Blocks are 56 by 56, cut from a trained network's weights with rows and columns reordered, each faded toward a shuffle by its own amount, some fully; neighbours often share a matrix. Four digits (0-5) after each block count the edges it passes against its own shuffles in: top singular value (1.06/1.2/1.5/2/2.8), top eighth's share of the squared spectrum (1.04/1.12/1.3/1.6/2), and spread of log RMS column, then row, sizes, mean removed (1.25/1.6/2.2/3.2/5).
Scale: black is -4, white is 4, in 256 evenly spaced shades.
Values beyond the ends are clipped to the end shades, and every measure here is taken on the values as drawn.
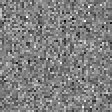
0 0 0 0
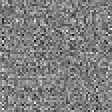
3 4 2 1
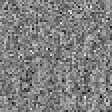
2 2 1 1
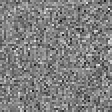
2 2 0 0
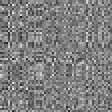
4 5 3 2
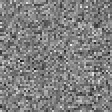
3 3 1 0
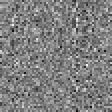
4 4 2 1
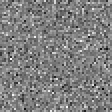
0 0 0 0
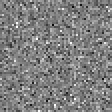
0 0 0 0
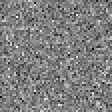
0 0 0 0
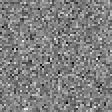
2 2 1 1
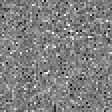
0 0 0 0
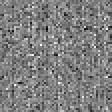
3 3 1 2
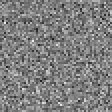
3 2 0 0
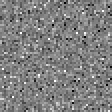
0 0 0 0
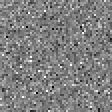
0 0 0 0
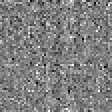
2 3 0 2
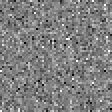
1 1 0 0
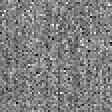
2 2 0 1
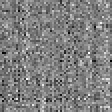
3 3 1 2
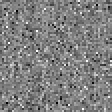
1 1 0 0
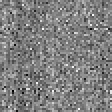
2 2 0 1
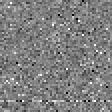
2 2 0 1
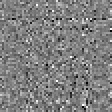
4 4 3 2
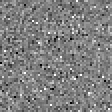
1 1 0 0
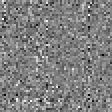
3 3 2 1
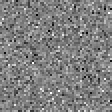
1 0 0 0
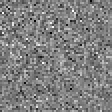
2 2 1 0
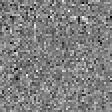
3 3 1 1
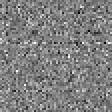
3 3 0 2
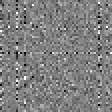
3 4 3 1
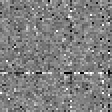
3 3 1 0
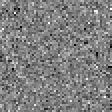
2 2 1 0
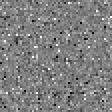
1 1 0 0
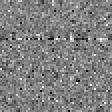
3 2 0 1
